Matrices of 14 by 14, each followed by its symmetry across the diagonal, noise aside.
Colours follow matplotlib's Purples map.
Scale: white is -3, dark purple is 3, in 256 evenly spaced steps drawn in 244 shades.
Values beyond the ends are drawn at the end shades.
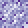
symmetric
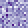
antisymmetric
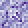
symmetric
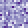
antisymmetric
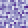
antisymmetric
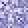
symmetric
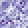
symmetric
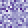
antisymmetric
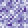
symmetric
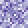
symmetric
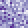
antisymmetric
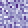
antisymmetric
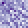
symmetric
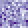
antisymmetric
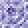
symmetric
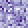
symmetric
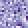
antisymmetric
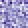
antisymmetric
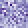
antisymmetric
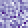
antisymmetric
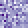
antisymmetric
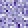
antisymmetric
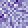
symmetric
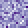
symmetric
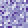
symmetric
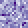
symmetric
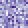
antisymmetric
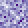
symmetric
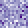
antisymmetric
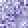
symmetric
